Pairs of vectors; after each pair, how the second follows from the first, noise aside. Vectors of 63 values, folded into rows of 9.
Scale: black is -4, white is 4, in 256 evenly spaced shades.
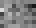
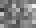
negated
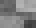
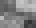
copied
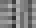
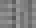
shrunk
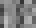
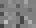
partly zeroed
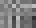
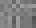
shrunk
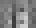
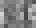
wrapped around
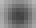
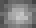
negated
